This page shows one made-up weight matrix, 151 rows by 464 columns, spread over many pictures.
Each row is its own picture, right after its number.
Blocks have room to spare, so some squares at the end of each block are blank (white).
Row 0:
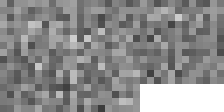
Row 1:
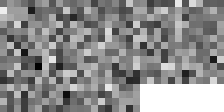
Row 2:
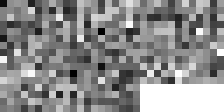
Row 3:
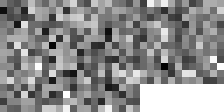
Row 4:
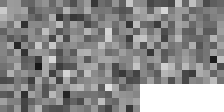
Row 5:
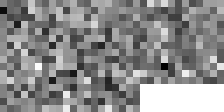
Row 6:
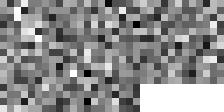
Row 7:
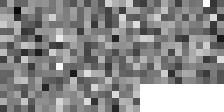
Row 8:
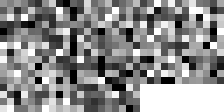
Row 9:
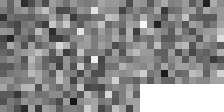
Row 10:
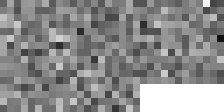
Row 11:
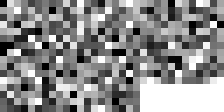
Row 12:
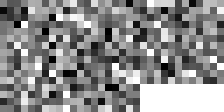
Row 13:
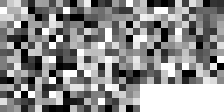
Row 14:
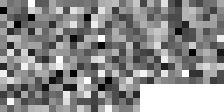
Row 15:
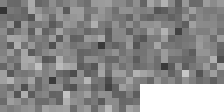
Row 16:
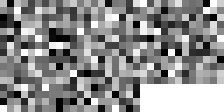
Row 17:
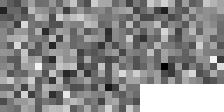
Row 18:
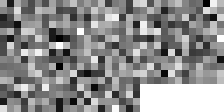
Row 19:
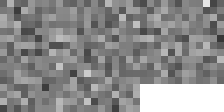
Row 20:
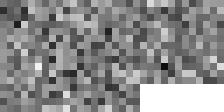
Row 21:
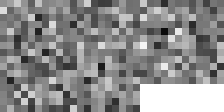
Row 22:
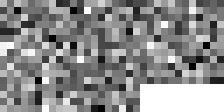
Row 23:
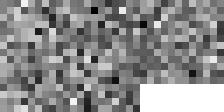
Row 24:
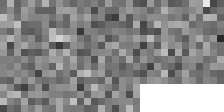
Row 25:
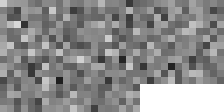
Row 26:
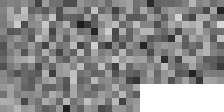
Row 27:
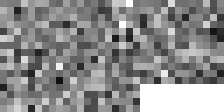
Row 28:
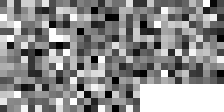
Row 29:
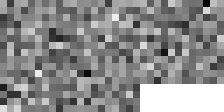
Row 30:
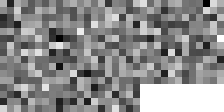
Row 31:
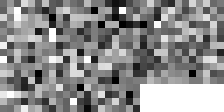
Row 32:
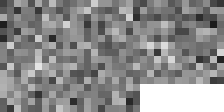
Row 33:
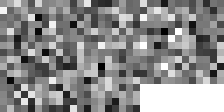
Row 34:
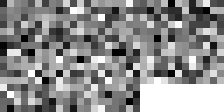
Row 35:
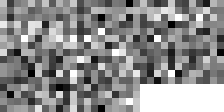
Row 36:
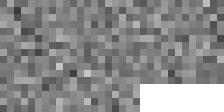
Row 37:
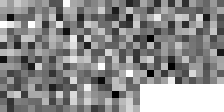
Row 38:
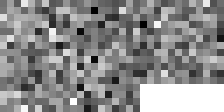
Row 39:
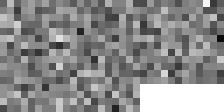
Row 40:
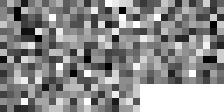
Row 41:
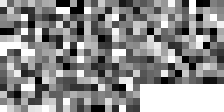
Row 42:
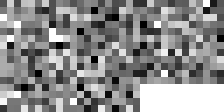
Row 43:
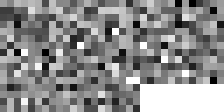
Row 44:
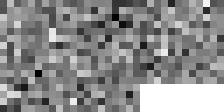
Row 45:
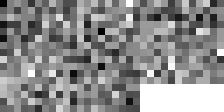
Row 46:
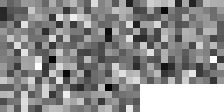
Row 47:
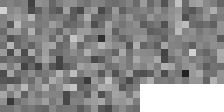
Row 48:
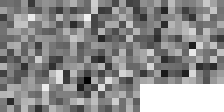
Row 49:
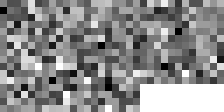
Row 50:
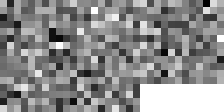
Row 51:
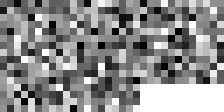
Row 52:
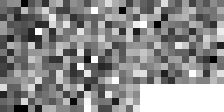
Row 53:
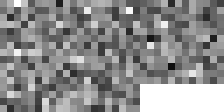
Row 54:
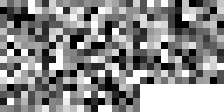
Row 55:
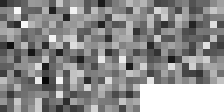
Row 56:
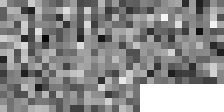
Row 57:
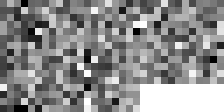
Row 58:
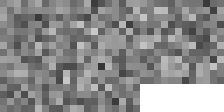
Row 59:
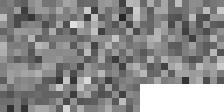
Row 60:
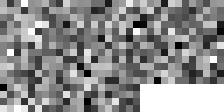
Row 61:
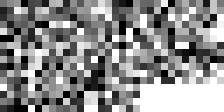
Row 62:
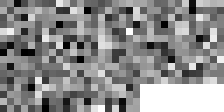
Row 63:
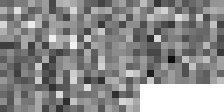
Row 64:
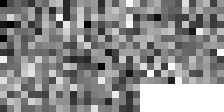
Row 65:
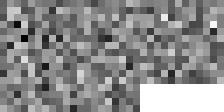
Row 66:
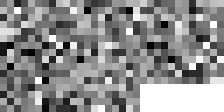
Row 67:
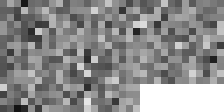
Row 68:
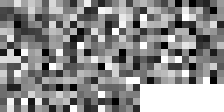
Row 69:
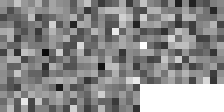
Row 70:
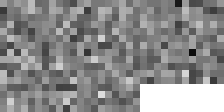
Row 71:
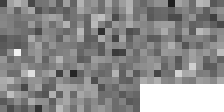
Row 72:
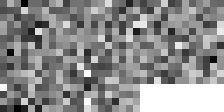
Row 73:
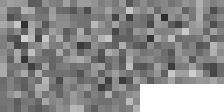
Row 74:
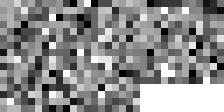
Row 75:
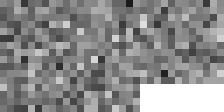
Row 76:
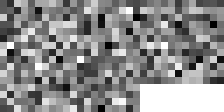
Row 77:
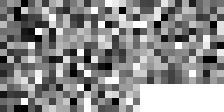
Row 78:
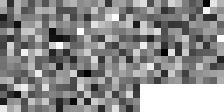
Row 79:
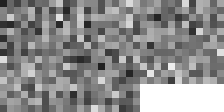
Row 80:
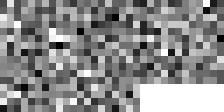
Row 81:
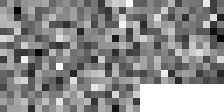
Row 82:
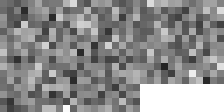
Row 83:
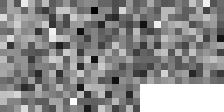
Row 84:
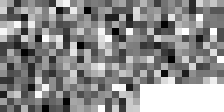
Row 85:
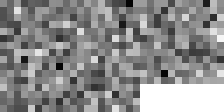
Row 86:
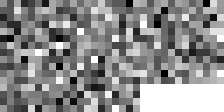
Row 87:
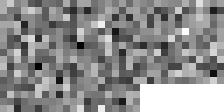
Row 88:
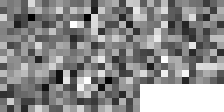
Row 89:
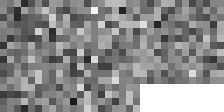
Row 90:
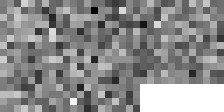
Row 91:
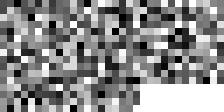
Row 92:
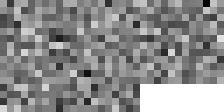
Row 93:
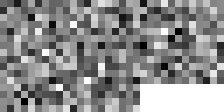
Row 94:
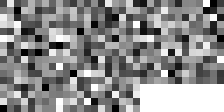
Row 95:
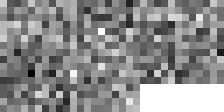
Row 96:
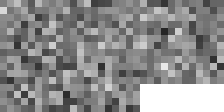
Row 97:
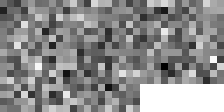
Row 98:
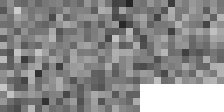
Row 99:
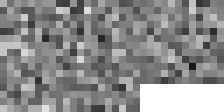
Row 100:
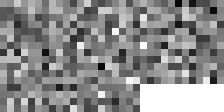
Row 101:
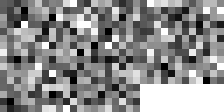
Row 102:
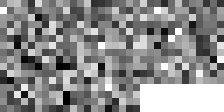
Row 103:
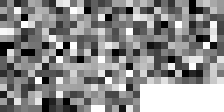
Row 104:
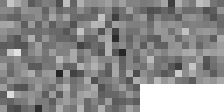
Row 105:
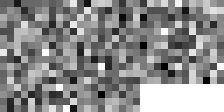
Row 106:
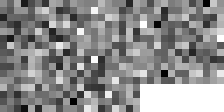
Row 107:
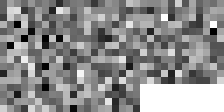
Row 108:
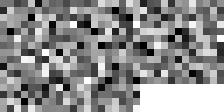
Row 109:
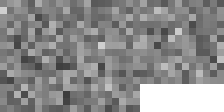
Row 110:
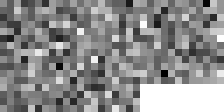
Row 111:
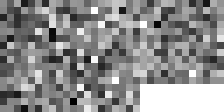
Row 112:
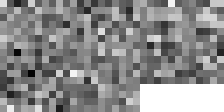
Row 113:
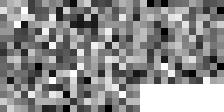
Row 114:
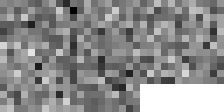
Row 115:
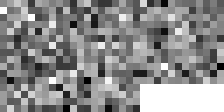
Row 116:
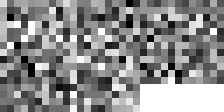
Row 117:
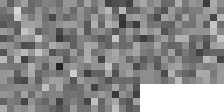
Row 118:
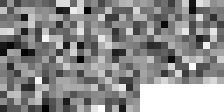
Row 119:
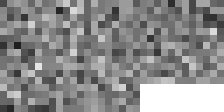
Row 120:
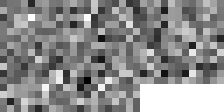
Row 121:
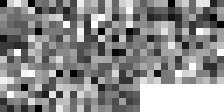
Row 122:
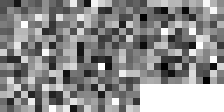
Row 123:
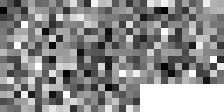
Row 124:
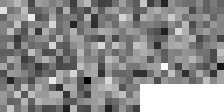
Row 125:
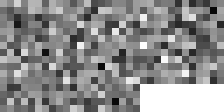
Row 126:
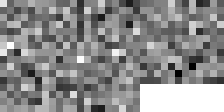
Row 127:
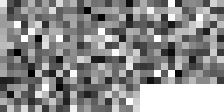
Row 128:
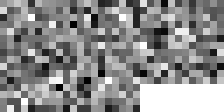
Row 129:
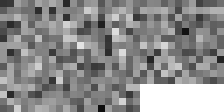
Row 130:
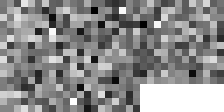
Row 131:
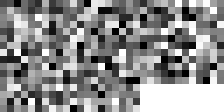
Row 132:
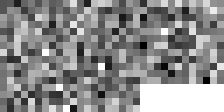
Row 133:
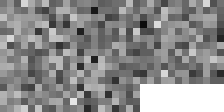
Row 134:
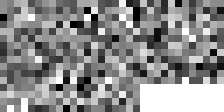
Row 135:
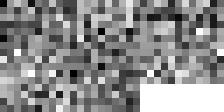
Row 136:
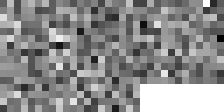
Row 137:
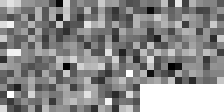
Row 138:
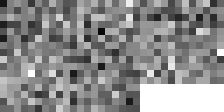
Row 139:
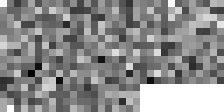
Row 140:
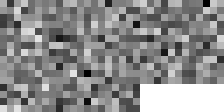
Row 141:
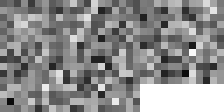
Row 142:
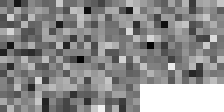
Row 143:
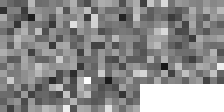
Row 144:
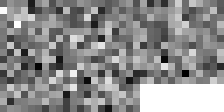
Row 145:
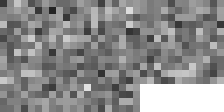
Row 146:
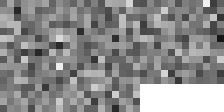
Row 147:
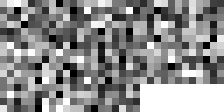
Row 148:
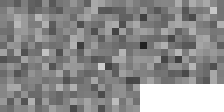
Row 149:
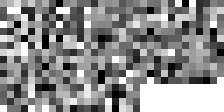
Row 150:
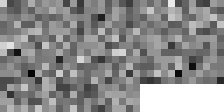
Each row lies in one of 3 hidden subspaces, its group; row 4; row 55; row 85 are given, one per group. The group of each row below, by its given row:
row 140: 85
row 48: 4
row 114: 55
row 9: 85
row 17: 4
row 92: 85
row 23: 85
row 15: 4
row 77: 85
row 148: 4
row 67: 85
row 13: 4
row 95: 55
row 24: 85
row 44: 85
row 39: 85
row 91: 4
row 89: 85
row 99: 55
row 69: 4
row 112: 55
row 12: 4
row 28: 85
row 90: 85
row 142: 55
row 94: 85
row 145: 55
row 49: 4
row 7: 85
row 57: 85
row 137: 55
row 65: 55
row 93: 4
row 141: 4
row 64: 55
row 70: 4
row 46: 4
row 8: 55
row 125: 4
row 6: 85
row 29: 85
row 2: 55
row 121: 55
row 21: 4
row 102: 4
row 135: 55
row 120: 4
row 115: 4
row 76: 55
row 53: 55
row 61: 85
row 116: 55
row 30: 85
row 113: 4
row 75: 85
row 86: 85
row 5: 4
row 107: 55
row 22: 55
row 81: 85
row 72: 85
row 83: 85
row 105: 4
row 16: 85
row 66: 55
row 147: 55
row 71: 55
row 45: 55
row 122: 4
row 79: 55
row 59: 4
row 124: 4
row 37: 55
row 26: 4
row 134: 4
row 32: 55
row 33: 4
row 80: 85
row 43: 4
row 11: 55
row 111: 85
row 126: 55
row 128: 4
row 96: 4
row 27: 85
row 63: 55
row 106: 85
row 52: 85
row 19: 85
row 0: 55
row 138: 55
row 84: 55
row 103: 55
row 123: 4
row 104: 55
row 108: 4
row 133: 85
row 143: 4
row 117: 85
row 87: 55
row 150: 55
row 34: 55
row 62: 55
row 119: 55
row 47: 4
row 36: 85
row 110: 85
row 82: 4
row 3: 4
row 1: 4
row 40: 85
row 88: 4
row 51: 4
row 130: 85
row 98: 85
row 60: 85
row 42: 85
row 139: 55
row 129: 55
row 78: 85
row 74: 4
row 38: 85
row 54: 4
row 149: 55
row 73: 55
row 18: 85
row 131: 4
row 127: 55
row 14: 4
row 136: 85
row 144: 4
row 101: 4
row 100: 4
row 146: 85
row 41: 55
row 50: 85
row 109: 4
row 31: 85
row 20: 4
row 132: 4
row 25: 55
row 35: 55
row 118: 55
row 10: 85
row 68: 4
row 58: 4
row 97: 4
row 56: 55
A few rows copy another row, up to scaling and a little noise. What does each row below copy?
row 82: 101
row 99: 41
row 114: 8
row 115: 124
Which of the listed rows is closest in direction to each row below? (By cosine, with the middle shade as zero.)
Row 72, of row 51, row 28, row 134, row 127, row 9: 9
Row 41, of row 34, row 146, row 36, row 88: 88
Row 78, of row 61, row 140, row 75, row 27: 140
